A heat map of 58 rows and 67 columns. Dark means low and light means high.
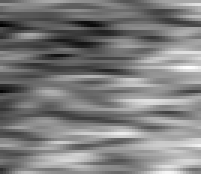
The bottom right is the ninth with the highest average. Neither half mirrors the other. The field climbs toward the bottom right. The grain runs across in streaks.
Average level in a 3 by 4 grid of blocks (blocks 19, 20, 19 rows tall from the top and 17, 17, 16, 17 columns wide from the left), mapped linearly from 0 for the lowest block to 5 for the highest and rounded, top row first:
1013 / 1134 / 2435
